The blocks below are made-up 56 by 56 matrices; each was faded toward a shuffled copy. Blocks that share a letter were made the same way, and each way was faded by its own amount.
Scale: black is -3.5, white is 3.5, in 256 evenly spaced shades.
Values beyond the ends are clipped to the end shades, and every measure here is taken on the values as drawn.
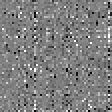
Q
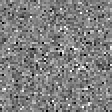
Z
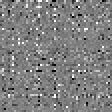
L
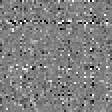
L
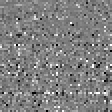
L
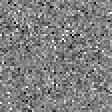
Z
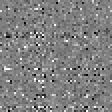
L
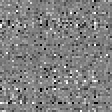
L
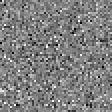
Z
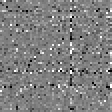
L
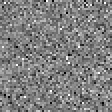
Z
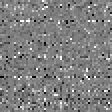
L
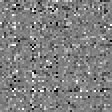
L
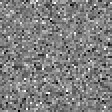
Z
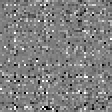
L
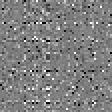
Q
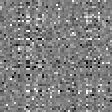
Q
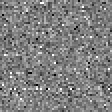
Z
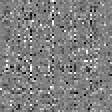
Q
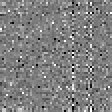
Q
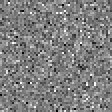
Z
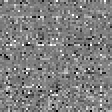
L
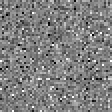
Z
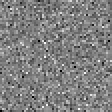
Z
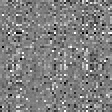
Q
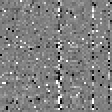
Q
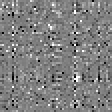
Q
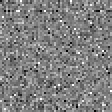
Z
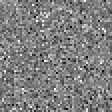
Z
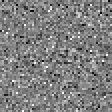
Z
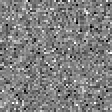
Z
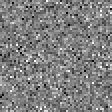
Z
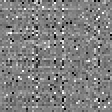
Q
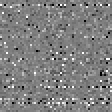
L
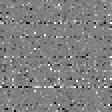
L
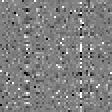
Q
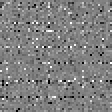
L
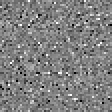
Z
